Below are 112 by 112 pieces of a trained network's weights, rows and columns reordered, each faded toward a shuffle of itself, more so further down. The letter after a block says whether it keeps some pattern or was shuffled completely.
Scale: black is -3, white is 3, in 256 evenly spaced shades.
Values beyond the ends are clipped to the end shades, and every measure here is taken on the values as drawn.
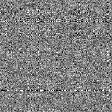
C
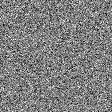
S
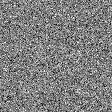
S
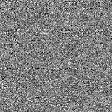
C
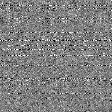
C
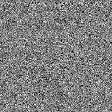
C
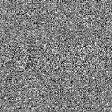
C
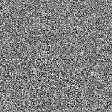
C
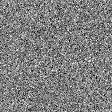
S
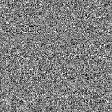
C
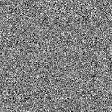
C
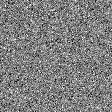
S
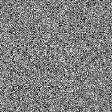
C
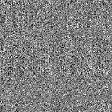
C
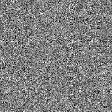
C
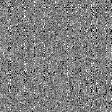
C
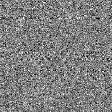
C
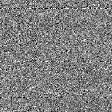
C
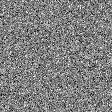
S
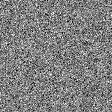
S
